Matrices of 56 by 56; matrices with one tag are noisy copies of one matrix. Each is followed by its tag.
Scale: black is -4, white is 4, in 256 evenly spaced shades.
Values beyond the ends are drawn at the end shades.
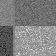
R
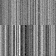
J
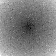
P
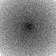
P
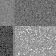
R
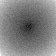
P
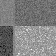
R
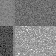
R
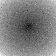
P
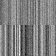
J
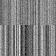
J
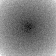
P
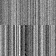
J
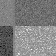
R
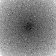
P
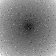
P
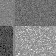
R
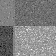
R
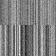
J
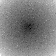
P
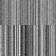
J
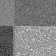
R
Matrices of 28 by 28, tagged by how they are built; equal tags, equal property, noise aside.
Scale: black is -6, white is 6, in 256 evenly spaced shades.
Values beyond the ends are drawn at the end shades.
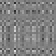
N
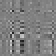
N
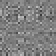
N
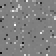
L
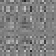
N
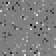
L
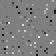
L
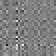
N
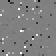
L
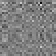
N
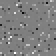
L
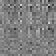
N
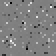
L
